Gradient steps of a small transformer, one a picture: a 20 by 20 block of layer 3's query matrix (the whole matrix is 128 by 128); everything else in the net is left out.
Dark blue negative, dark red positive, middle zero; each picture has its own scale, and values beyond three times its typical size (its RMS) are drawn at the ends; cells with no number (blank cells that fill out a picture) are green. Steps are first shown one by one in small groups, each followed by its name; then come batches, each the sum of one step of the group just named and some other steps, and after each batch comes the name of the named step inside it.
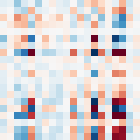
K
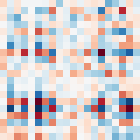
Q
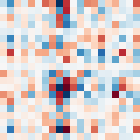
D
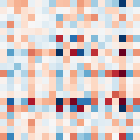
Q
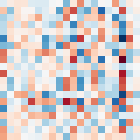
D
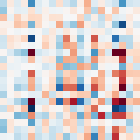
K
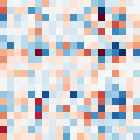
Q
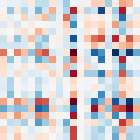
Q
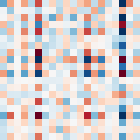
D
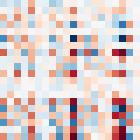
K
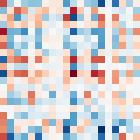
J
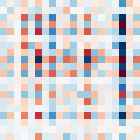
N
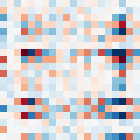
N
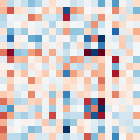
J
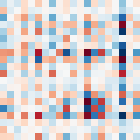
N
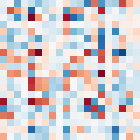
J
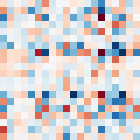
J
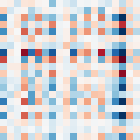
N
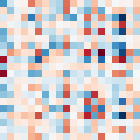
N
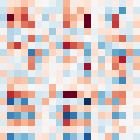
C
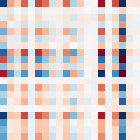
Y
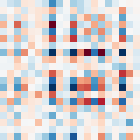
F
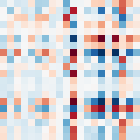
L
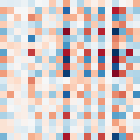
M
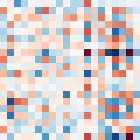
M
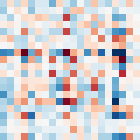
L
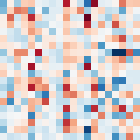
C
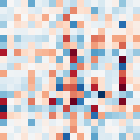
L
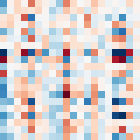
C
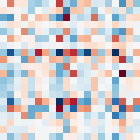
L
